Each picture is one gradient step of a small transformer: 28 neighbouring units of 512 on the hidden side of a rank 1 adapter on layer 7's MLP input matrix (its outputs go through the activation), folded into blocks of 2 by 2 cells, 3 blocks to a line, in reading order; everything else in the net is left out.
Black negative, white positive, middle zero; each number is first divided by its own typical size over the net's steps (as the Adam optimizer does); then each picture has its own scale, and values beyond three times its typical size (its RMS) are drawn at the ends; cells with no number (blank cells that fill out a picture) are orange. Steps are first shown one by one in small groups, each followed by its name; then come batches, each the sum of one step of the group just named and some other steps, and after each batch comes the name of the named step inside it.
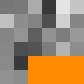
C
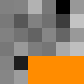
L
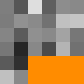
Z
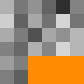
C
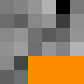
L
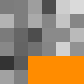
C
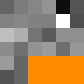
C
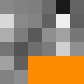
C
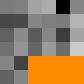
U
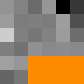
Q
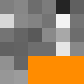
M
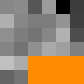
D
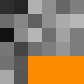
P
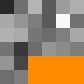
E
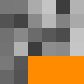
U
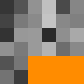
P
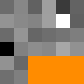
M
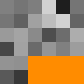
Q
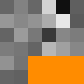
M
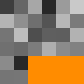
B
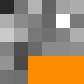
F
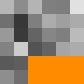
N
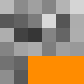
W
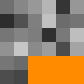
N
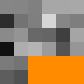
W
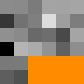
W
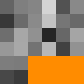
N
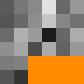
N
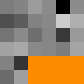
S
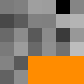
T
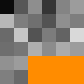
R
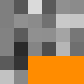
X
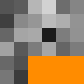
X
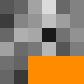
X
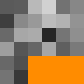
X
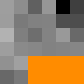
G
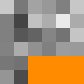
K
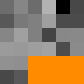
G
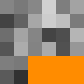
K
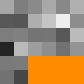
K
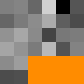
G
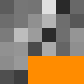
G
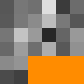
G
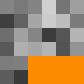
K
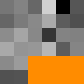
G
